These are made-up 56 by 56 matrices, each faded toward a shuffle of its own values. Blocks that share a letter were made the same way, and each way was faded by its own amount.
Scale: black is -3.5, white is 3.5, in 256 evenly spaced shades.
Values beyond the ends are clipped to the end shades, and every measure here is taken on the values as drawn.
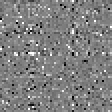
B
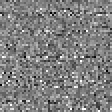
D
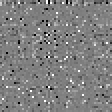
B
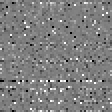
B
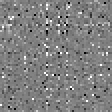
B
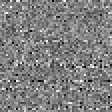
D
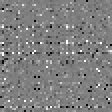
B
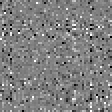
B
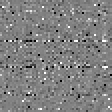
B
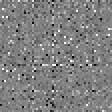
B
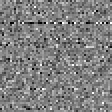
D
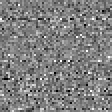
D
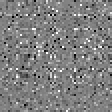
B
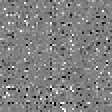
B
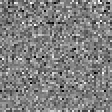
D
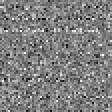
D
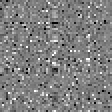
B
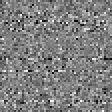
D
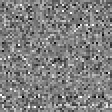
D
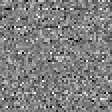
D
